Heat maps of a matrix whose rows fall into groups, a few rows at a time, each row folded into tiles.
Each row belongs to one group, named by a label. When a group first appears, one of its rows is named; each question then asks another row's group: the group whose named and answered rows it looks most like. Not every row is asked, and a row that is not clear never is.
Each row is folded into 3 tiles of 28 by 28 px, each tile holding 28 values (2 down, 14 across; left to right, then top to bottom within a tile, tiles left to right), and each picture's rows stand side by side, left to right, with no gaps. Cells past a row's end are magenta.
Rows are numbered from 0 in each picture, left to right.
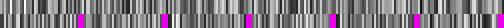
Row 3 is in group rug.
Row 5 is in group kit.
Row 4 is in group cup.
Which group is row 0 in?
cup
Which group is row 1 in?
rug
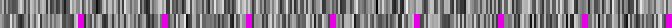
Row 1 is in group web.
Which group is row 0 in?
web
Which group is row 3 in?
rug
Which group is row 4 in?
web
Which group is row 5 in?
cup
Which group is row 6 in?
rug
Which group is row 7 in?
kit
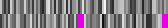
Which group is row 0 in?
cup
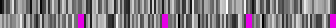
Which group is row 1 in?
cup
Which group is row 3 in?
kit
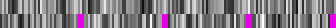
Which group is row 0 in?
web
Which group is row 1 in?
web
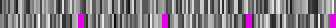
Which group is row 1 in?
rug
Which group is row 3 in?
web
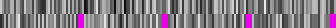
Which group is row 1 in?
kit
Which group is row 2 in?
cup
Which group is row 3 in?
kit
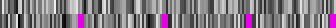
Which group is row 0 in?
web
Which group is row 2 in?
cup
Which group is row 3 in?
cup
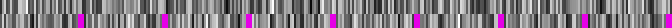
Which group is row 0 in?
rug
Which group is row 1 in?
web
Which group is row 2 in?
web
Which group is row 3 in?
kit
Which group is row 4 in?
rug
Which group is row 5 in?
web
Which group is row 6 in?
rug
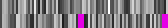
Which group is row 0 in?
rug
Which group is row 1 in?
cup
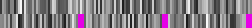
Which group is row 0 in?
kit
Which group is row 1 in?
rug
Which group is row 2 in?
kit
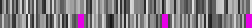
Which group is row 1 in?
cup
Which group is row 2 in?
cup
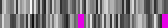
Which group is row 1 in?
rug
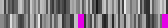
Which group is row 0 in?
web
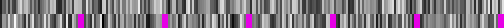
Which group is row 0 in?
web
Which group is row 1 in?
web
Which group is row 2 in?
kit
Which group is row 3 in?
web
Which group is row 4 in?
cup
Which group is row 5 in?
cup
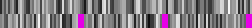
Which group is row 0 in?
web
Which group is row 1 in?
kit
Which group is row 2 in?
cup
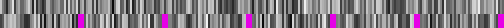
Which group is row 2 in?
web
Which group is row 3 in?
kit
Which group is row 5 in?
kit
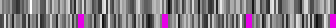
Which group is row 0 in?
cup
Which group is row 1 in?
kit
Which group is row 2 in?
kit
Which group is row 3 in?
kit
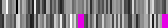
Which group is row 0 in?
rug
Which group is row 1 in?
cup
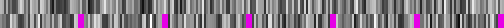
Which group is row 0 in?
web
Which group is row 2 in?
rug
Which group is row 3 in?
rug
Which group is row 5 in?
kit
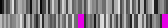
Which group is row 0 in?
kit
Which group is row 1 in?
rug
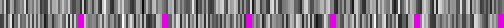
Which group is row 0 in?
cup
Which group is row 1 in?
kit
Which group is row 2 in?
cup
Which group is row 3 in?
kit
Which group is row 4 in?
web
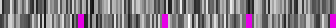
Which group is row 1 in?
cup
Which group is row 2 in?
kit
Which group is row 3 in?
rug
